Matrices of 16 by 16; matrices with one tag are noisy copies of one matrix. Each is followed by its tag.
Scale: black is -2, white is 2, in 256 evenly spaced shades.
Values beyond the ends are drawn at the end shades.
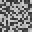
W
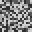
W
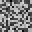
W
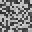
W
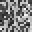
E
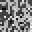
E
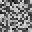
W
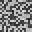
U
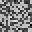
W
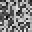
E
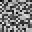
U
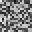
W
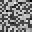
U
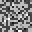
W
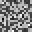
W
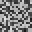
W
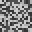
W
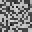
W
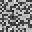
U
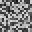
W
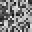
E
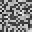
U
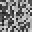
E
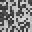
E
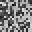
E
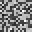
U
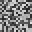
U
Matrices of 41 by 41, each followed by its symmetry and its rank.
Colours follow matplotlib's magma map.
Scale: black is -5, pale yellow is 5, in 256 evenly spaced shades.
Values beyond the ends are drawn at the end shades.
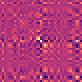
symmetric, rank three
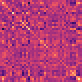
symmetric, rank five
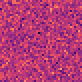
neither, full rank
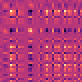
symmetric, rank two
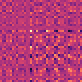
symmetric, rank two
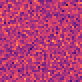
neither, full rank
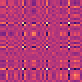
symmetric, rank two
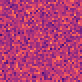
neither, full rank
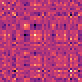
symmetric, rank three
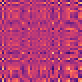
symmetric, rank two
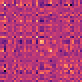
symmetric, rank three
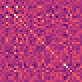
symmetric, rank five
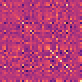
symmetric, rank five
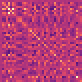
symmetric, rank five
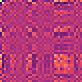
symmetric, rank two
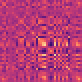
symmetric, rank three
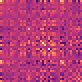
symmetric, rank three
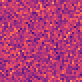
neither, full rank
